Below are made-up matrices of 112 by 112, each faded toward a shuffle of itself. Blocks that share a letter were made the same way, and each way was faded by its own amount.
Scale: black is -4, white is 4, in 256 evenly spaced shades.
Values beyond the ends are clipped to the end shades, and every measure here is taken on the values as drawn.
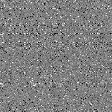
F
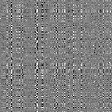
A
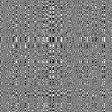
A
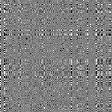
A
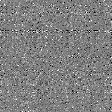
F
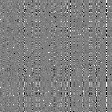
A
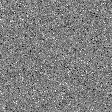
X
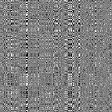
A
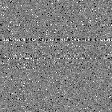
F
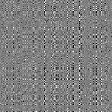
A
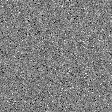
X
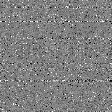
F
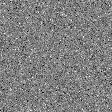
X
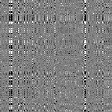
A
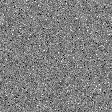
X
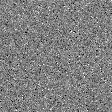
X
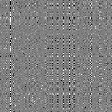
A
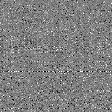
F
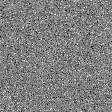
X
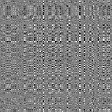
A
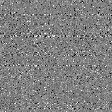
F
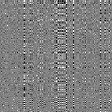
A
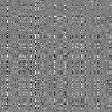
A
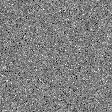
X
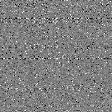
F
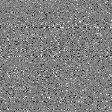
F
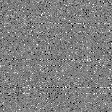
F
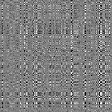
A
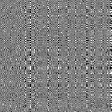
A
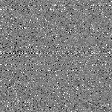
F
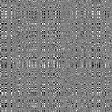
A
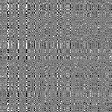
A
